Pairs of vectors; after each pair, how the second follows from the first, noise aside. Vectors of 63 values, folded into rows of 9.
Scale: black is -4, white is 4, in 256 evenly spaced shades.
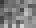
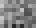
negated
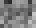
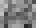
reversed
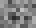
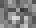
negated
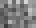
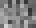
negated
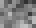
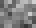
negated
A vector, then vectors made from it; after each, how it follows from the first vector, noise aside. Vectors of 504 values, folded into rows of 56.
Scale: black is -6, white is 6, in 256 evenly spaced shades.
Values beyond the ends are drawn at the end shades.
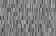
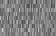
negated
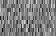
scaled up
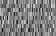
scaled up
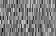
scaled up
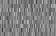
sign-scrambled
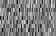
scaled up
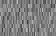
sign-scrambled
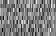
scaled up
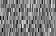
scaled up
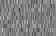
sign-scrambled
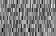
scaled up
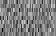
scaled up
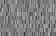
wrapped around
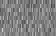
negated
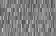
negated
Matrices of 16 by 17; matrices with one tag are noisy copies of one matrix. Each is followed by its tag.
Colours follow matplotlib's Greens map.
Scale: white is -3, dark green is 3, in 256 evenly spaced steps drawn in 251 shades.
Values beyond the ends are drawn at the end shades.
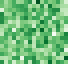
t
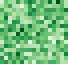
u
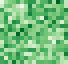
u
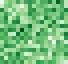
u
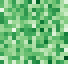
t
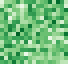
u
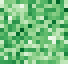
u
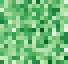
t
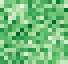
u
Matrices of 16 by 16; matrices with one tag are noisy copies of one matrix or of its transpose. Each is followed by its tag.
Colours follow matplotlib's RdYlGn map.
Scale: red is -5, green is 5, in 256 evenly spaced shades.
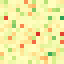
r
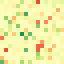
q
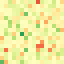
q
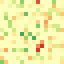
q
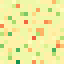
r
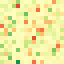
r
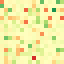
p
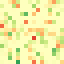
r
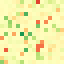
q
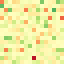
p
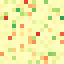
r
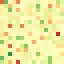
p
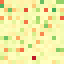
p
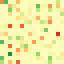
p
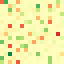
p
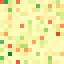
p
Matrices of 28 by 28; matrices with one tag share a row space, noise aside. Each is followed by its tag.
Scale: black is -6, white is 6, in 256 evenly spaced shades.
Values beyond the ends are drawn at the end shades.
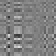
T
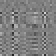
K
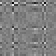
K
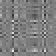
K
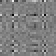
K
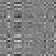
T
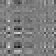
T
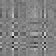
K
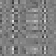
K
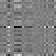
T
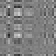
T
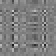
K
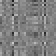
K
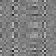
K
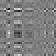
T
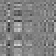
T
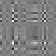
K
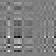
T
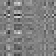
T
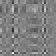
K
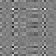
K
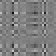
K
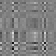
K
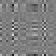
K
